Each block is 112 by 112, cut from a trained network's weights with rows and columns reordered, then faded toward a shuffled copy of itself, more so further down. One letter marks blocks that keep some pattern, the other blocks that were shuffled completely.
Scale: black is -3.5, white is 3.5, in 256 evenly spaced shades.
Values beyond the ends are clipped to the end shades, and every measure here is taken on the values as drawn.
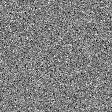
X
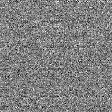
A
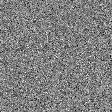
X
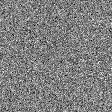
X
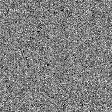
A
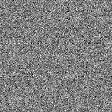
A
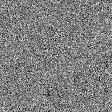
A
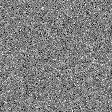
X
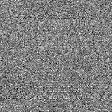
A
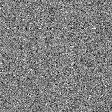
A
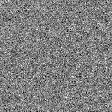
A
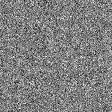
A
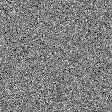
X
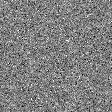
X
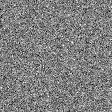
X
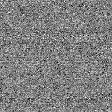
A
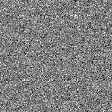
A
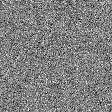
X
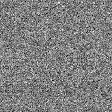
A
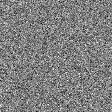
A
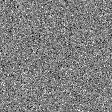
X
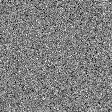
X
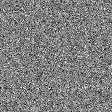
A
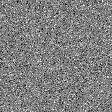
X
